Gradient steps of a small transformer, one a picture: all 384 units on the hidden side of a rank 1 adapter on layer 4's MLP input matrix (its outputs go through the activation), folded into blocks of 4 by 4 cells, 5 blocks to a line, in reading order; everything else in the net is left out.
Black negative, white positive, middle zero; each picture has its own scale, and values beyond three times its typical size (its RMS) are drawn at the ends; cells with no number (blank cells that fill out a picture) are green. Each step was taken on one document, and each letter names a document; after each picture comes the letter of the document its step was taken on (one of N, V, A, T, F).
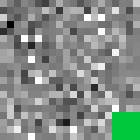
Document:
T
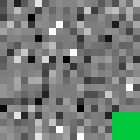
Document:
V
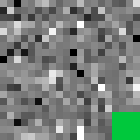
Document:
V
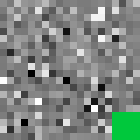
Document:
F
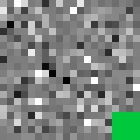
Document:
T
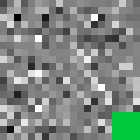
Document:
F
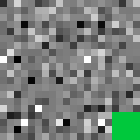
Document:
F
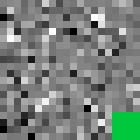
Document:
F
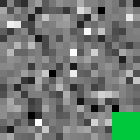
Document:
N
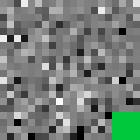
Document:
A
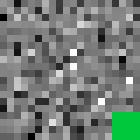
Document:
N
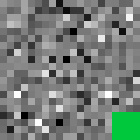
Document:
N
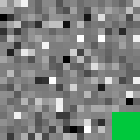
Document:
A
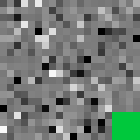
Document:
A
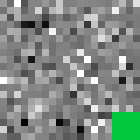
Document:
F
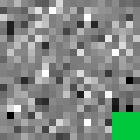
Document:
T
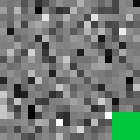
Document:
N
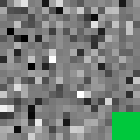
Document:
T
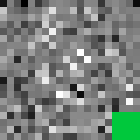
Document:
N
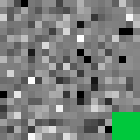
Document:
N
